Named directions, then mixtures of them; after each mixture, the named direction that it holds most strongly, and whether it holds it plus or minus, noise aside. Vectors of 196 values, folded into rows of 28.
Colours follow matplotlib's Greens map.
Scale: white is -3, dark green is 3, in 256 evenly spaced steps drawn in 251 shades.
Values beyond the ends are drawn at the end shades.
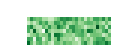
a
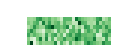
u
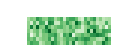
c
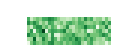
a, minus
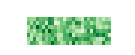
c, plus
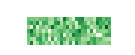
c, minus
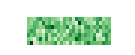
u, plus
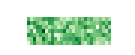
a, minus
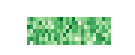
u, minus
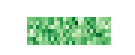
c, plus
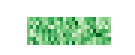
c, plus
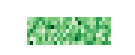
u, plus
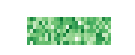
u, minus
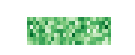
c, minus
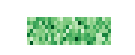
u, plus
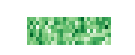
c, minus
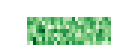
u, minus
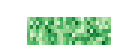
c, plus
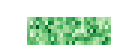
c, plus
